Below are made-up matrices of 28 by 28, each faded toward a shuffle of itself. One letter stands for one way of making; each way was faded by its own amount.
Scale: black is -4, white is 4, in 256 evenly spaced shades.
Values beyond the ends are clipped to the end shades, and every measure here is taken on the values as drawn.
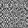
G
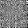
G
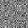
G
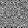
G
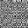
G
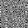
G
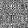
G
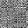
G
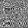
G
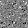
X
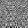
G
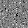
X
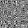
G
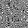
X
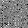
X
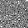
X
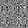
G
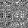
G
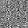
G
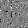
X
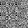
G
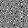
X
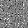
X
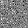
X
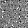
X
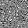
X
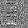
G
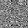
G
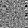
G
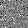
X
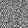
G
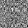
G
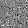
X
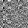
G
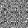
G
